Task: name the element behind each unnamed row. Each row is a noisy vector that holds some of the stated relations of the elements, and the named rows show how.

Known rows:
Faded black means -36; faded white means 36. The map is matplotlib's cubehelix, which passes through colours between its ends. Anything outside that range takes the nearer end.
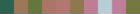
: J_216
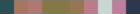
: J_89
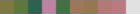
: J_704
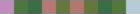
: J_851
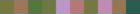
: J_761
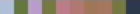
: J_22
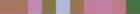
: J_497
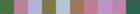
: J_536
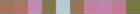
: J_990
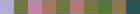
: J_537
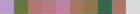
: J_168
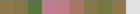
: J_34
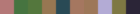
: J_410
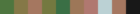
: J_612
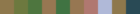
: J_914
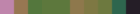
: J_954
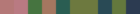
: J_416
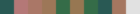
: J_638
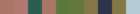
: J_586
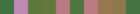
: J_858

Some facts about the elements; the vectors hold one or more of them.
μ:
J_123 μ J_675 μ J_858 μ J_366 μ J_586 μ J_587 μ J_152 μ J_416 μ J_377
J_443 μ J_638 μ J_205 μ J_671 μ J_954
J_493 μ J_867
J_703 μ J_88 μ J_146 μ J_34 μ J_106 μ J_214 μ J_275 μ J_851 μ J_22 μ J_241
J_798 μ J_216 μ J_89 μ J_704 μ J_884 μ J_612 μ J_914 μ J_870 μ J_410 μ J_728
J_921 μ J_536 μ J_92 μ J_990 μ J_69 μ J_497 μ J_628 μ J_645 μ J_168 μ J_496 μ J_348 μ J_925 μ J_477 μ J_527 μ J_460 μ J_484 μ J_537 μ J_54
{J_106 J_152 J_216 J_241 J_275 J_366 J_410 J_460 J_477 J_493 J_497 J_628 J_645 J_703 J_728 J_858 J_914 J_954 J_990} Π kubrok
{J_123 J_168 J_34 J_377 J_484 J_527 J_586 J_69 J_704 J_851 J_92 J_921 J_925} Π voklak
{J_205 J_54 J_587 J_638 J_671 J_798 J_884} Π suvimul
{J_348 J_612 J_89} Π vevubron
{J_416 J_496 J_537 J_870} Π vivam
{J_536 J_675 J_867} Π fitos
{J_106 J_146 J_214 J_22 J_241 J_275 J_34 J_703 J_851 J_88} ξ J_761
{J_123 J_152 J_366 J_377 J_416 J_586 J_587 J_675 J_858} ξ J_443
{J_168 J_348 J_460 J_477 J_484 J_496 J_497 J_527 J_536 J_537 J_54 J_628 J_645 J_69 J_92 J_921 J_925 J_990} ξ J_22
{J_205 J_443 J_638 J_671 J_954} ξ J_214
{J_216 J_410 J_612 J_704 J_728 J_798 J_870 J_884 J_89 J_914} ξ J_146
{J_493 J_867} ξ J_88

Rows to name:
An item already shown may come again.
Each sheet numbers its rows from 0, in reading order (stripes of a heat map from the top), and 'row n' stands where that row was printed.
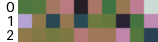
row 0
J_884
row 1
J_377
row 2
J_275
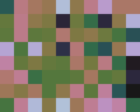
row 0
J_703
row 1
J_587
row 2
J_214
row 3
J_54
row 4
J_241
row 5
J_152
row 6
J_867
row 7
J_536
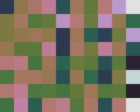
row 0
J_798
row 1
J_761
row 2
J_671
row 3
J_870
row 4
J_416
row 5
J_205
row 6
J_152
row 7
J_123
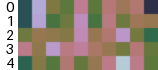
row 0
J_675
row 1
J_443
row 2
J_106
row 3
J_496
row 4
J_146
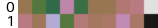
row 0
J_704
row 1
J_348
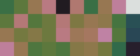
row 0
J_884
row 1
J_214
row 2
J_275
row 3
J_954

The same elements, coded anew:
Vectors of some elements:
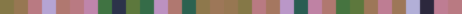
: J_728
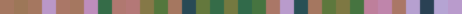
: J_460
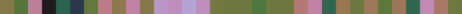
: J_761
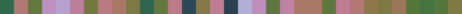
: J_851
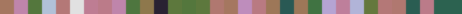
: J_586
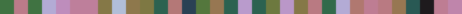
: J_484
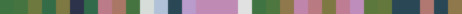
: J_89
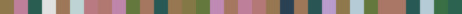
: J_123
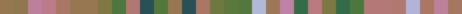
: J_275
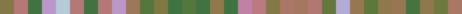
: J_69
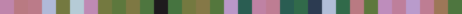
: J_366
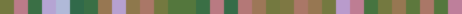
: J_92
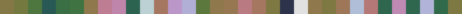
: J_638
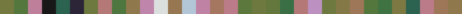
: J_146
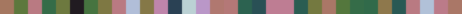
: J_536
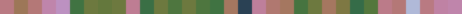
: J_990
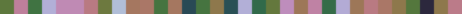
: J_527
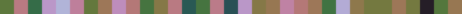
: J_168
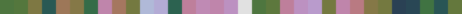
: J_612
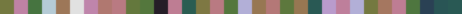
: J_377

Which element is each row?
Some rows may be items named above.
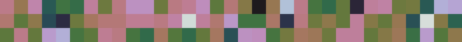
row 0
J_537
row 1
J_443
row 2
J_34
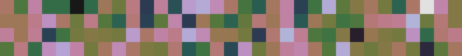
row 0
J_867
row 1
J_241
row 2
J_496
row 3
J_168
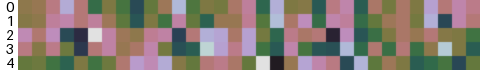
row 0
J_216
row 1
J_914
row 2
J_416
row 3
J_675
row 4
J_348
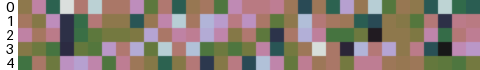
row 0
J_123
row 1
J_870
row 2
J_496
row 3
J_54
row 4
J_851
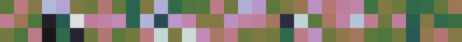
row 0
J_704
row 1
J_587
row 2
J_146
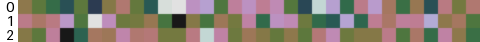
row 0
J_798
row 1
J_152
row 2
J_214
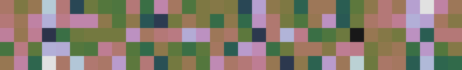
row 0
J_703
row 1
J_954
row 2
J_496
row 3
J_34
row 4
J_123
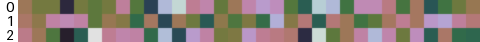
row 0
J_884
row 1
J_106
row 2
J_587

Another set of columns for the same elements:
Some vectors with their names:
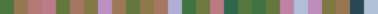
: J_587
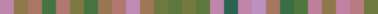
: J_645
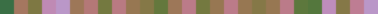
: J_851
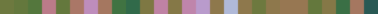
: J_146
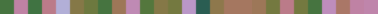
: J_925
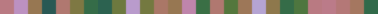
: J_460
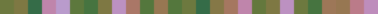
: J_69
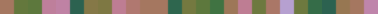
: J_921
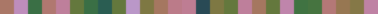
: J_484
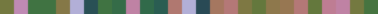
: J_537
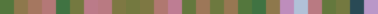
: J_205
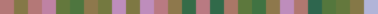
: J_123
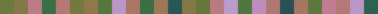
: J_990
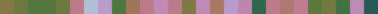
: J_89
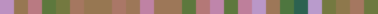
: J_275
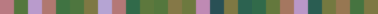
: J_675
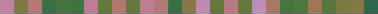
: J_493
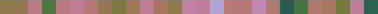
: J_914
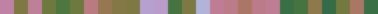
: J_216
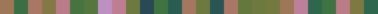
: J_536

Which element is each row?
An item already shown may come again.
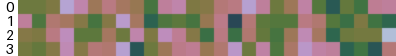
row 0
J_704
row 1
J_867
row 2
J_123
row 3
J_884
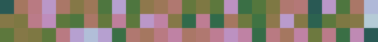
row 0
J_586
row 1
J_123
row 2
J_612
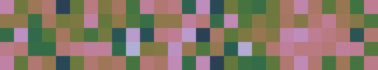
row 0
J_443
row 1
J_761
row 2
J_54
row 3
J_348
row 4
J_443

